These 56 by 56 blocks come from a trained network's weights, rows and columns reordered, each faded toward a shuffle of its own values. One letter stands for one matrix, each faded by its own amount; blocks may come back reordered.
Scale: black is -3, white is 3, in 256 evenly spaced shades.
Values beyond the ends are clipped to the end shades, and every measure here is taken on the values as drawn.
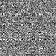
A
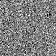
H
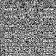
A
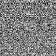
A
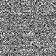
A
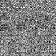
A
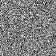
H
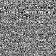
A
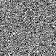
H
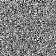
H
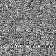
A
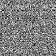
A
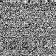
A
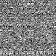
A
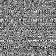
A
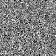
H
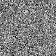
H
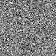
H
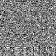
A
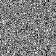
H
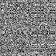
A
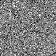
H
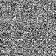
A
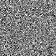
H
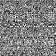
A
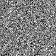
H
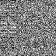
A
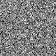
H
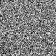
A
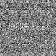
A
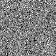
H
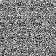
A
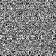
A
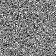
H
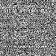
A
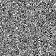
H
